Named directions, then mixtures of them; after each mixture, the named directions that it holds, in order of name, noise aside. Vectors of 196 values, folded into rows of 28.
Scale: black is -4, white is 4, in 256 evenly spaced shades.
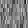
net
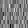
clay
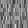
clay, net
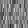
clay, net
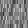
clay, net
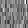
clay, net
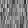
net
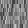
clay, net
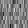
clay, net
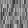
clay, net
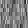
net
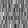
clay, net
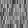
clay, net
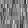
net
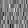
clay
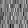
clay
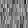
net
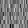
clay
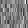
clay, net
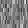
net
